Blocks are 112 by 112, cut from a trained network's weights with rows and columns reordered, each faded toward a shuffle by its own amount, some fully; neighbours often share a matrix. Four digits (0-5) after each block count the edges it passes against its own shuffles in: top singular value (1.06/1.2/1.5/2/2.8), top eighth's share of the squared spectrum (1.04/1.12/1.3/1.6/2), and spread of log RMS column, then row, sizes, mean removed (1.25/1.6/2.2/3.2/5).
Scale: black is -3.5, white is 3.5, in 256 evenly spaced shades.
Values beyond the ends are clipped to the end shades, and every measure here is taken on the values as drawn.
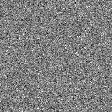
2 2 1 1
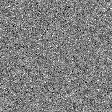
0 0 0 0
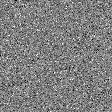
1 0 0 0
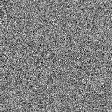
3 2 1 0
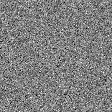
1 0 0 0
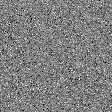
0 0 0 0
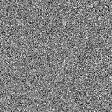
3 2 1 1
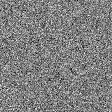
2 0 0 0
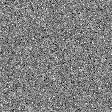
0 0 0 0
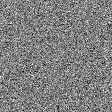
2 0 0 0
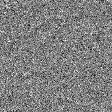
2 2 0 0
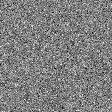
0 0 0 0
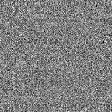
4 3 1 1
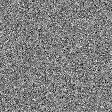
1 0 0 0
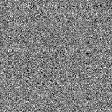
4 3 2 2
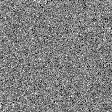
2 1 0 0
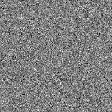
3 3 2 1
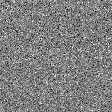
2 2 0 0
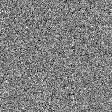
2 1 0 0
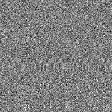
4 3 1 1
